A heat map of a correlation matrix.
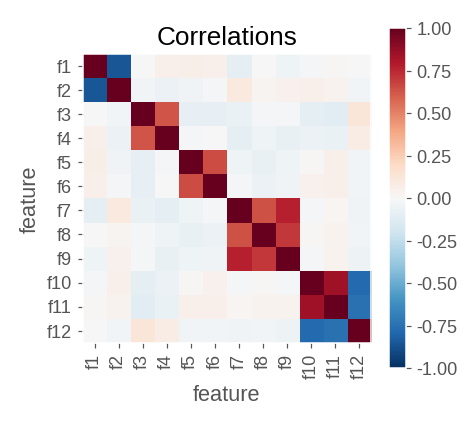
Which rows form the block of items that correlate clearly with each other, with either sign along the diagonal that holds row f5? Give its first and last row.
f5 to f6
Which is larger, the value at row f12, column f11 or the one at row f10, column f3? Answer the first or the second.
the second
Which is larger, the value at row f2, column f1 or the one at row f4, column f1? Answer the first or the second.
the second
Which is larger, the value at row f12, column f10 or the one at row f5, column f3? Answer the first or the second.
the second
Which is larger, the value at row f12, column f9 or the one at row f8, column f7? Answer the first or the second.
the second
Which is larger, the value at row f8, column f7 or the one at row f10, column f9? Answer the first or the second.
the first
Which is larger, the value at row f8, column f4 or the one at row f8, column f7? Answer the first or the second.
the second
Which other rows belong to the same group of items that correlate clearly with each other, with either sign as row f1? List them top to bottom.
f2
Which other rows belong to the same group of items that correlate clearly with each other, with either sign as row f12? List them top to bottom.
f10, f11
